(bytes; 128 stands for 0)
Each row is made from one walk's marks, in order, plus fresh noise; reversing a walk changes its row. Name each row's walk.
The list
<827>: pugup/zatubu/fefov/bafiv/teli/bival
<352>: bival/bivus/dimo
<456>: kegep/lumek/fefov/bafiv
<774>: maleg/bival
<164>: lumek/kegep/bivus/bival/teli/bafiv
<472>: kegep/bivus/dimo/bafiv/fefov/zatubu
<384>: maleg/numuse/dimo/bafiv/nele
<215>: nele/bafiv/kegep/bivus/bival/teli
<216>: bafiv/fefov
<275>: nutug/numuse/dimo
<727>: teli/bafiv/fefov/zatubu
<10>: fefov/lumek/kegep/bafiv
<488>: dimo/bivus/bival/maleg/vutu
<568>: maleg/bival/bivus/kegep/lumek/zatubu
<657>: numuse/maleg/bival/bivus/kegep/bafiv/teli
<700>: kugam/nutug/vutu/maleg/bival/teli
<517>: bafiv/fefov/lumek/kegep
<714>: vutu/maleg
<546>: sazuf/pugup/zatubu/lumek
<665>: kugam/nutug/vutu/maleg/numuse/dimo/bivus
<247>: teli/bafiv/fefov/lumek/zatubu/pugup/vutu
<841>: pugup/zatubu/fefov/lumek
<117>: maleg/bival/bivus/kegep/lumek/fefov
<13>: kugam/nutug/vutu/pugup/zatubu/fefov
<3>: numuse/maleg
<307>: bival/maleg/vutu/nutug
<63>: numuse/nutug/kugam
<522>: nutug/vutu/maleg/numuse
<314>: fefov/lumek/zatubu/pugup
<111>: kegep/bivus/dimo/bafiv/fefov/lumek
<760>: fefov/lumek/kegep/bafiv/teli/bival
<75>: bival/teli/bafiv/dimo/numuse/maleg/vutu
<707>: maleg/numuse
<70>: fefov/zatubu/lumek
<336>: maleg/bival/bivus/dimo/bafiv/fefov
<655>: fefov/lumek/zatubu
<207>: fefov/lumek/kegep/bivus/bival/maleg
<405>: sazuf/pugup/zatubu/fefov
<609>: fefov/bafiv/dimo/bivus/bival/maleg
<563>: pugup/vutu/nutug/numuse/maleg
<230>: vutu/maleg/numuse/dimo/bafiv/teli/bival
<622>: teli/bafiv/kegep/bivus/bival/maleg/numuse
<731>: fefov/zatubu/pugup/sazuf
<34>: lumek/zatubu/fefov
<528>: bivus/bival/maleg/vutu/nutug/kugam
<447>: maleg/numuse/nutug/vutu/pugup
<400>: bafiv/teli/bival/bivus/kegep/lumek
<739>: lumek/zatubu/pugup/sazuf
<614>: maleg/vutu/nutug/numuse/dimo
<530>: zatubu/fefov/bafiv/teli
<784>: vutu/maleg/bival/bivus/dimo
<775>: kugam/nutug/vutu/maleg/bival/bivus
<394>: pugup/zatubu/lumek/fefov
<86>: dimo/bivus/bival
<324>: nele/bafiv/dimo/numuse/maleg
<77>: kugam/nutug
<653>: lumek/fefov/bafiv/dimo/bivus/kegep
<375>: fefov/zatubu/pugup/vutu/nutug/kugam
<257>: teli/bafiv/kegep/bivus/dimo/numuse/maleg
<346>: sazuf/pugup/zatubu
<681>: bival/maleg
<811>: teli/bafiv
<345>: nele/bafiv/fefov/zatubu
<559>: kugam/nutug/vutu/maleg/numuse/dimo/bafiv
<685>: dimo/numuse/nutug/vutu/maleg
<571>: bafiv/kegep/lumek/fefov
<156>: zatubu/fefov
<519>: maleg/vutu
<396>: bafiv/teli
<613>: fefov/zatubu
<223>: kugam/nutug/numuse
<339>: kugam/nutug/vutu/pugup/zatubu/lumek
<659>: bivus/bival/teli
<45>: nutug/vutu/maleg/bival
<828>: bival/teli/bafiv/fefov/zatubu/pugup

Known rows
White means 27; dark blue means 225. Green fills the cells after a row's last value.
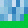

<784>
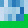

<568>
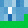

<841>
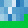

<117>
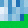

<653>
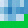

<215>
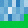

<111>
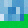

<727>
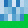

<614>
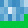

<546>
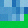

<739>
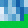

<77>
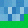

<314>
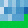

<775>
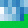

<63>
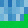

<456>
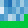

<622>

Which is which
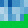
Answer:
<10>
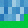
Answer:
<447>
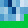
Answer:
<384>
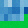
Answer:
<731>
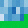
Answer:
<345>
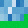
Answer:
<571>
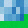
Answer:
<613>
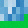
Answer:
<34>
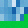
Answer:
<336>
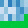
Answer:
<400>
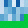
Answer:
<275>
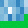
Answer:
<70>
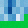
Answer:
<811>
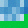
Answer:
<760>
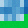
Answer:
<827>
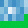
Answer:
<339>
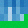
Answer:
<681>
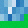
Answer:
<394>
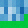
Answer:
<307>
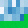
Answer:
<665>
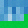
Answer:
<609>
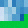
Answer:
<375>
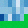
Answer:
<75>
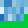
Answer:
<522>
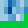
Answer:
<164>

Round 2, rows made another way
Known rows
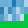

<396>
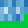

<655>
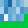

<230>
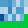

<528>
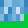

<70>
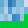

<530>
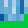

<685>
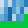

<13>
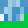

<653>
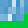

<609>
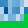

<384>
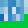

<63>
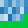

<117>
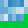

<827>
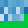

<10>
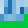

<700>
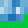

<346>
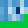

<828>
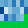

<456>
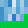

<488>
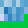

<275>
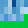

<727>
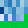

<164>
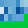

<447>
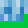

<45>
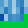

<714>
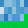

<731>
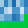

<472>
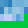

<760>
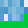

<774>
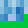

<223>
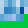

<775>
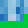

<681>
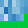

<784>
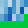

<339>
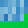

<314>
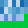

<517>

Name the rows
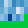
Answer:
<841>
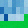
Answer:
<811>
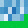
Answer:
<336>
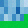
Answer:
<519>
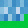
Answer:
<613>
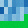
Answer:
<571>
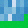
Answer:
<207>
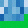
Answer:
<563>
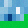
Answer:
<546>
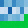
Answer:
<375>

